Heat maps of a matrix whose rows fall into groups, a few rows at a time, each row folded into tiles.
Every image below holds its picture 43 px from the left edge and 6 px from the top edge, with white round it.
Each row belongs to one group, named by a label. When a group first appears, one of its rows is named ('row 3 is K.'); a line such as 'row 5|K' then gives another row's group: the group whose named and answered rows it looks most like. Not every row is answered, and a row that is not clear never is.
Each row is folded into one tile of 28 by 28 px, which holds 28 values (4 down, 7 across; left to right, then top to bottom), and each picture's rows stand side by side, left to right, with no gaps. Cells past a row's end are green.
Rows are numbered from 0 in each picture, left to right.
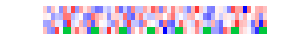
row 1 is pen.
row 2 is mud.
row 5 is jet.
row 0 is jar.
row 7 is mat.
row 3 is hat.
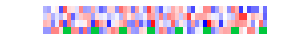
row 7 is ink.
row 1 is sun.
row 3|jar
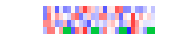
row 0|ink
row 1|jet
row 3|ink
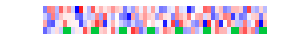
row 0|hat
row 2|jet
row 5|mat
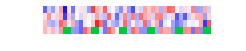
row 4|jet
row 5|sun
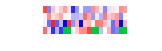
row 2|mat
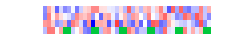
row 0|ink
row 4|hat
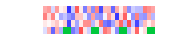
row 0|jet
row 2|hat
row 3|hat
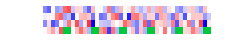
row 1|sun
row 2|sun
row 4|pen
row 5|sun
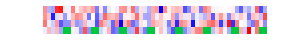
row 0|jet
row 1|jet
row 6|pen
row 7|mud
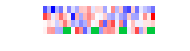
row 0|ink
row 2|jet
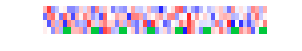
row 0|pen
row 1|mud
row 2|ink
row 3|pen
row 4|mat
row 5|ink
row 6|sun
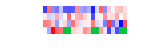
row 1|ink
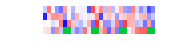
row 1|jar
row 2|pen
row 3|ink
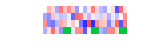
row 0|hat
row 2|jar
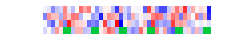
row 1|jet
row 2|sun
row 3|jar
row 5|jet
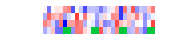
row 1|ink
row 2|mud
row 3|hat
